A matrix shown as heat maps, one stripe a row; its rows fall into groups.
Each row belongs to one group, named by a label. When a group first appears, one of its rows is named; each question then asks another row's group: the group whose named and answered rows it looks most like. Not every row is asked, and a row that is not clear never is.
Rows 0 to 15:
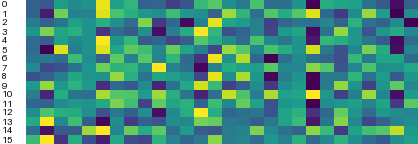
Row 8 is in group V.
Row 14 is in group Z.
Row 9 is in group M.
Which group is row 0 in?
V
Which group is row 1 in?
Z
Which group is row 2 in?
V
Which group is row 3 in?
M
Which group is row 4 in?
V
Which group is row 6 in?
V
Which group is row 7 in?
Z
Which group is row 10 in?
Z
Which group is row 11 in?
V
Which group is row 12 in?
M
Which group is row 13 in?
M
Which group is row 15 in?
M
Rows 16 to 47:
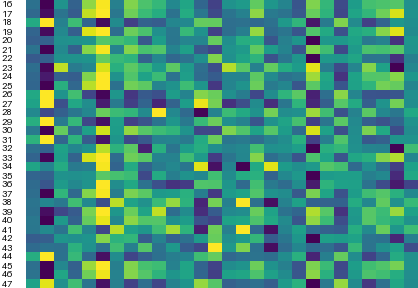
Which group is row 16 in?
Z
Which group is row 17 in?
Z
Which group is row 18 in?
M
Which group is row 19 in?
Z
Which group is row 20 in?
V
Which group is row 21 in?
Z
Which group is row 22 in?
V
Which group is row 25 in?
Z
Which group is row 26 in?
M
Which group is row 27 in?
M
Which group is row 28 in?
Z
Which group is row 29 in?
M
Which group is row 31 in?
M
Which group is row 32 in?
V
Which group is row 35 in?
V
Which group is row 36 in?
V
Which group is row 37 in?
Z
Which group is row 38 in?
V
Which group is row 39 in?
Z
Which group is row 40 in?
Z
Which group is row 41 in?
V
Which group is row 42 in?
V
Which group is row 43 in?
V
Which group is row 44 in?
M
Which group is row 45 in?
Z
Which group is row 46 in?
Z
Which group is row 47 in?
M
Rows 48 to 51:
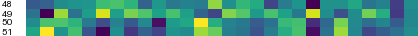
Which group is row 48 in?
V
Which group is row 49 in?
Z
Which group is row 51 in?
M
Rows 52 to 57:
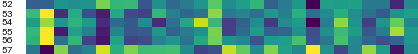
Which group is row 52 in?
V
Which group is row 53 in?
M
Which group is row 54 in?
M
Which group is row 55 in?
M
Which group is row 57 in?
Z
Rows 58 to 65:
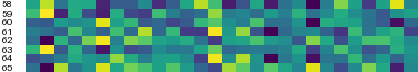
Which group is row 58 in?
M
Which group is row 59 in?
M
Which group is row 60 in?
V
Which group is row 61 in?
V
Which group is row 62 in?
Z
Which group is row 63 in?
M
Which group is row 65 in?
Z
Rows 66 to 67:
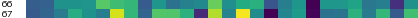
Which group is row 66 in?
V
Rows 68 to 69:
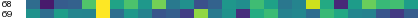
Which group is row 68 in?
Z
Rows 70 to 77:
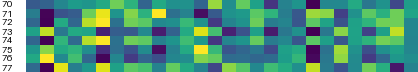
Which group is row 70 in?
V
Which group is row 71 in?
Z
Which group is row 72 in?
Z
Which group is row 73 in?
M
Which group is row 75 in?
M
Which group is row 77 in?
Z
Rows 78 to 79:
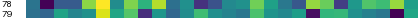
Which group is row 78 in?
Z
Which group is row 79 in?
V
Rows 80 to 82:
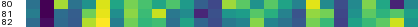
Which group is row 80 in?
Z
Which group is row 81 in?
Z
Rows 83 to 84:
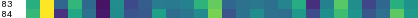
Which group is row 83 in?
M
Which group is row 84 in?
M
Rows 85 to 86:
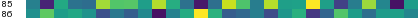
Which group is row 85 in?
Z
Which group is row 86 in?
M
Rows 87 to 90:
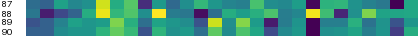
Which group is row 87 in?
V
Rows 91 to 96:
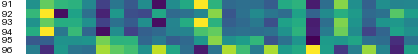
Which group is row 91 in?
M
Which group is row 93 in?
M
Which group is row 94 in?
M
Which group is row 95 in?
V
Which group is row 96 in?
Z
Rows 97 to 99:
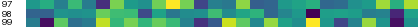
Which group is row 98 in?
V
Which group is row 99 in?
Z
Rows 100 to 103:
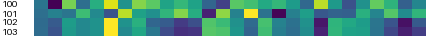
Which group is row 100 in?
Z
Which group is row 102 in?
V
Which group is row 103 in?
V
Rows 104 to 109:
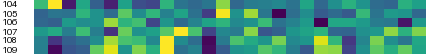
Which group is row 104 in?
M
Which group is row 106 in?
V
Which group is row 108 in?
Z
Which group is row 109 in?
Z
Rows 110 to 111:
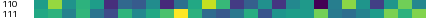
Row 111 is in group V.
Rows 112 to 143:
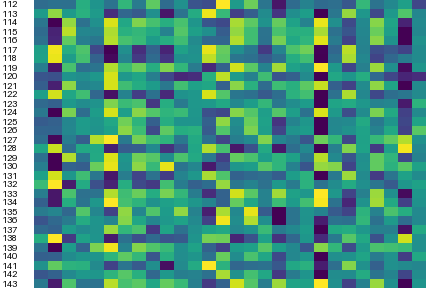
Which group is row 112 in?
V
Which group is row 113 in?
M
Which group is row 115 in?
Z
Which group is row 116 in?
Z
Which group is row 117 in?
M
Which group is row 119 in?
Z
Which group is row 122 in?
M
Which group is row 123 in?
V
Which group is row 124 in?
Z
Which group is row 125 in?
V
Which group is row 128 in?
M
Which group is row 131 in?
M
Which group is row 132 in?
M
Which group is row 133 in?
Z
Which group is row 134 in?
Z
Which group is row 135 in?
V
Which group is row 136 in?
V
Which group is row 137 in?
V
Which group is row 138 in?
M
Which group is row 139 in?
Z
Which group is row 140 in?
V
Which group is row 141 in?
M
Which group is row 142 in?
V
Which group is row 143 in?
Z
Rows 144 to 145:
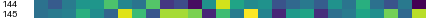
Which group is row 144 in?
V
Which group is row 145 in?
V
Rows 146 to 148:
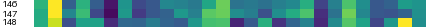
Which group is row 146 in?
M
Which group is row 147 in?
M
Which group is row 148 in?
M
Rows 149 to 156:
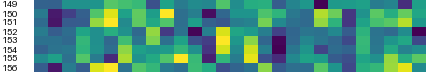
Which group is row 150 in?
Z
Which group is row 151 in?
Z
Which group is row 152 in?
V
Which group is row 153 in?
V
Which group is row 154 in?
V
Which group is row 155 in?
V
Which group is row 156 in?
Z
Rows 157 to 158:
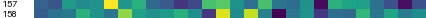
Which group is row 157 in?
V
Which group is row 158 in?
V
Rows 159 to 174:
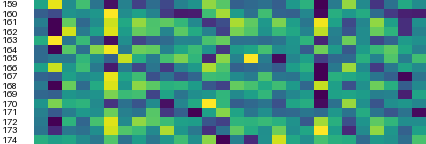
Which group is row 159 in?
M
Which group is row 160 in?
V
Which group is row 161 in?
Z
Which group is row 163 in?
M
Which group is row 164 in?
Z
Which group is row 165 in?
V
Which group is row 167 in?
V
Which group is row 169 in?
V
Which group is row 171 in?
V
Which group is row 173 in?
Z
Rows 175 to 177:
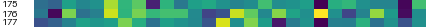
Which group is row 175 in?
V
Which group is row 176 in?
Z
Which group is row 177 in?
V
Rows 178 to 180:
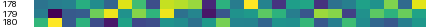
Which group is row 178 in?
V
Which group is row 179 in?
Z
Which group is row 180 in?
M
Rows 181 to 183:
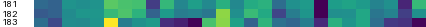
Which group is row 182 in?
V
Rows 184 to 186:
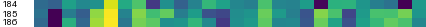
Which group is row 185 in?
Z
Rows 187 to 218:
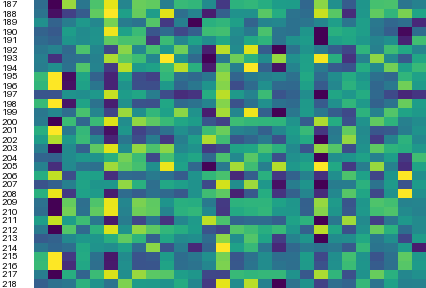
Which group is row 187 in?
Z
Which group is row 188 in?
Z
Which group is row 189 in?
V
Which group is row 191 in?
V
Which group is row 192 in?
V
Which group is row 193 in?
Z
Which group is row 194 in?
V
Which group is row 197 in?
V
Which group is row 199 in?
V
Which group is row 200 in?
Z
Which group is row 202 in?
M
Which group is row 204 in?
V
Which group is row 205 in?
Z
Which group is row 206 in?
M
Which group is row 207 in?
V
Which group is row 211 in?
M
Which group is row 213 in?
V
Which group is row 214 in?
V
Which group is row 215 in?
M
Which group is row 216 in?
M
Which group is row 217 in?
Z
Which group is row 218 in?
V
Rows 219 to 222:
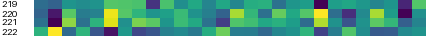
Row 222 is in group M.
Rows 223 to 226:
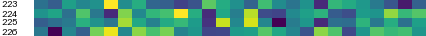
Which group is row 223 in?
V
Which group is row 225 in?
V
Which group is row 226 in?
Z
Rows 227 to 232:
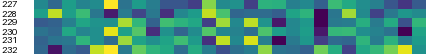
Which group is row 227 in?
V
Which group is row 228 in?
M
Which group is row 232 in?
Z
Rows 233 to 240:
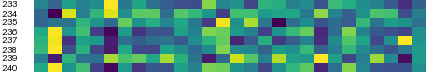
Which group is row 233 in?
V
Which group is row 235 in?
V
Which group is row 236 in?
M
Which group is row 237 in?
M
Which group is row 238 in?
M
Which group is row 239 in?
Z
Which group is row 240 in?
M
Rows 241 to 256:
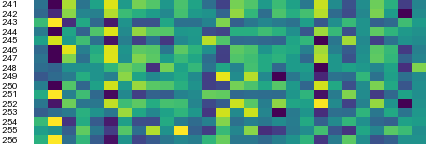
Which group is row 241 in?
Z
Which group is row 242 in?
Z
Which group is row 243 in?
M
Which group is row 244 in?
Z
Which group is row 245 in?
M
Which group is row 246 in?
Z
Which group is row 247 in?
Z
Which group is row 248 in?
V
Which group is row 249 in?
V
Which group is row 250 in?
Z
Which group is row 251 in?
M
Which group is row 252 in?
Z
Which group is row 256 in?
M
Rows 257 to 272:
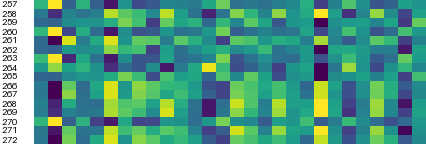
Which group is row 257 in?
M
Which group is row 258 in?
Z
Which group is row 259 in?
V
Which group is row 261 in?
Z
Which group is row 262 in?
V
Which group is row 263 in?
M
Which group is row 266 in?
Z
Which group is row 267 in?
Z
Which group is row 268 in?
Z
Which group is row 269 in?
Z
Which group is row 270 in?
M
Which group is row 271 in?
Z
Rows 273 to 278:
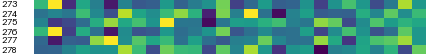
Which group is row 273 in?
M
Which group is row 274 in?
V
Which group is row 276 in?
M
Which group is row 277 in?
Z
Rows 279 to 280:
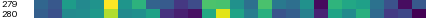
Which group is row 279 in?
V
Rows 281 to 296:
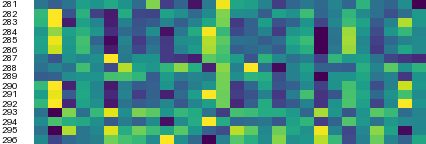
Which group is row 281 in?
V
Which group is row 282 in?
M
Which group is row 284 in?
M
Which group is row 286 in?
M
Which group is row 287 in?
V
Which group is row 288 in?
V
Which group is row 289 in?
V
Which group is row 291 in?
M
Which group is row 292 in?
M
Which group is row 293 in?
Z
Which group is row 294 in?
M
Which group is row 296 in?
Z
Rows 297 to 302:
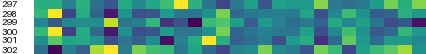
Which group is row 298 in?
M
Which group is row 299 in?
V
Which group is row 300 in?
M
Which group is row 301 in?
M
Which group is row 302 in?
Z
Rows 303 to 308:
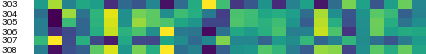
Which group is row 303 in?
M
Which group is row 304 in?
Z
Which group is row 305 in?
Z
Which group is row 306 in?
Z
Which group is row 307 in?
M
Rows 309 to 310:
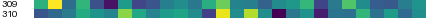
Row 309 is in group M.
